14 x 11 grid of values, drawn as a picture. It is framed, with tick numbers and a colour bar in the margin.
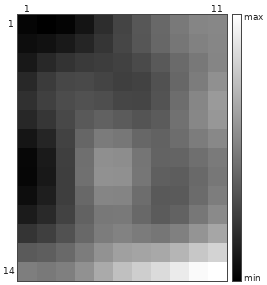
There are no regular stripes. The ninth with the highest average is the bottom right. The top left is the ninth with the lowest average. The halves do not mirror each other. The field climbs toward the bottom right.
